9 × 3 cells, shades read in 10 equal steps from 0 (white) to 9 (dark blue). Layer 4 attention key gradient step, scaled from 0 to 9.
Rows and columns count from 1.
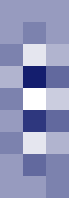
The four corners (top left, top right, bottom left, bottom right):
4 4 4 5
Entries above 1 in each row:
3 3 2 3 2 3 2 3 3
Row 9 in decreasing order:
5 4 4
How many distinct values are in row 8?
3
